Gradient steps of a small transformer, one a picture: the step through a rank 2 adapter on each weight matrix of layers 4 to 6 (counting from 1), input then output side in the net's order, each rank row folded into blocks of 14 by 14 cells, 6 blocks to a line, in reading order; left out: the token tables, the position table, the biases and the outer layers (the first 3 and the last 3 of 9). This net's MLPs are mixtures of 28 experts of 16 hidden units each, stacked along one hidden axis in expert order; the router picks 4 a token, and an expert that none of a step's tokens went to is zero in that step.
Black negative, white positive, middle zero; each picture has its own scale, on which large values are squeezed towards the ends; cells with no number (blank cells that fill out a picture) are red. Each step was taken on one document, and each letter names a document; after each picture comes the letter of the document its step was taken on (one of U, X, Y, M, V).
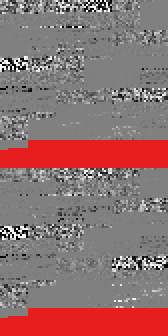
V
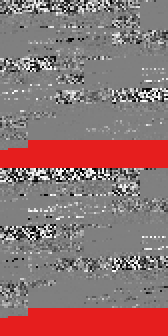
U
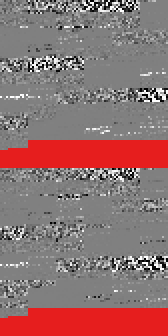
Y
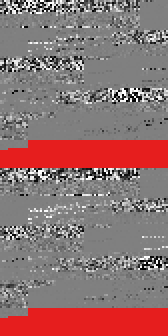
U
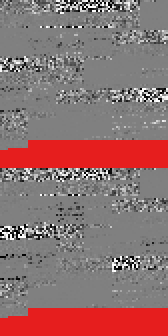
V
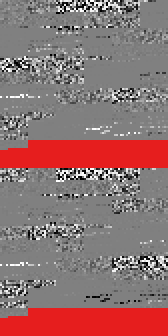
Y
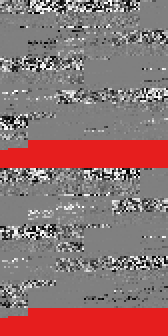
U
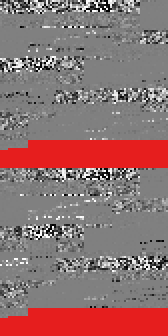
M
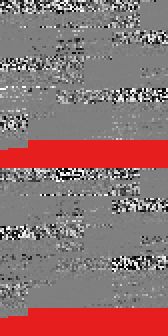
V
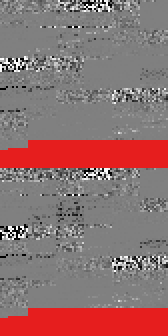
V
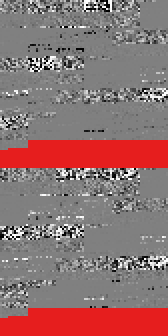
M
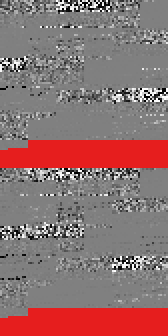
V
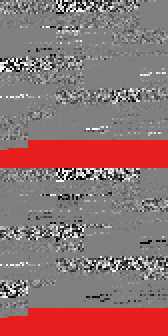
Y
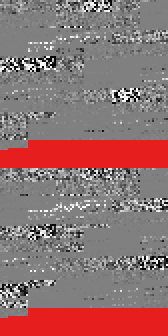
U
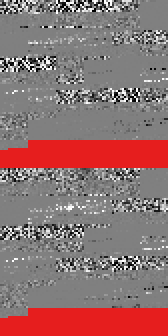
U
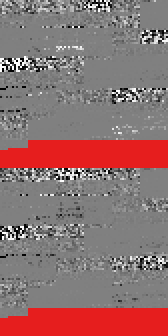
V
